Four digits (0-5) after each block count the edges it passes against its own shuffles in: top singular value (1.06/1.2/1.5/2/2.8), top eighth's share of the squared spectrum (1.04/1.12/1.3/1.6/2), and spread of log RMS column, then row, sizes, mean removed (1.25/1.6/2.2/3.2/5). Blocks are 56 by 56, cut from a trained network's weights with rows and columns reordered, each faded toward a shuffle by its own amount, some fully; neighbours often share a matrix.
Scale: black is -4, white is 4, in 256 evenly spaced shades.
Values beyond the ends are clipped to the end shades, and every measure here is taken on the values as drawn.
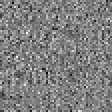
3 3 2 2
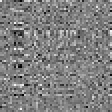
4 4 2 3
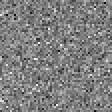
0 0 0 0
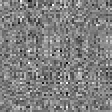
4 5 3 3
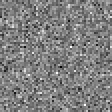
1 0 0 0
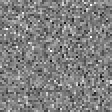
0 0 0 0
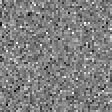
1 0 0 0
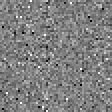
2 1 0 0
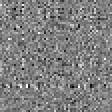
3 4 1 2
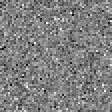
0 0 0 0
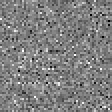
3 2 0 1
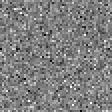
0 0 0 0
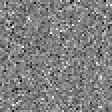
0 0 0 0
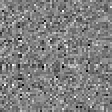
3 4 2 2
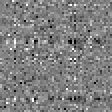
4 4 2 2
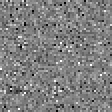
2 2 1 1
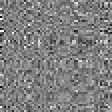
4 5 2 2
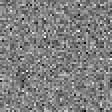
3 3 1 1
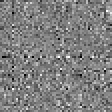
3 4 2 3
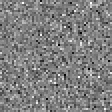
0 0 0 0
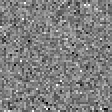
1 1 0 0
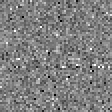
2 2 0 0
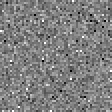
1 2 0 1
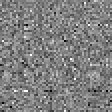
3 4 1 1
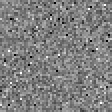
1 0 0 0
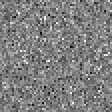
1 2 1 0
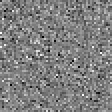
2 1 0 0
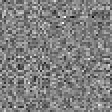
4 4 1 2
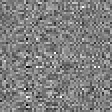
4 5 2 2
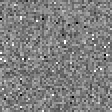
0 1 0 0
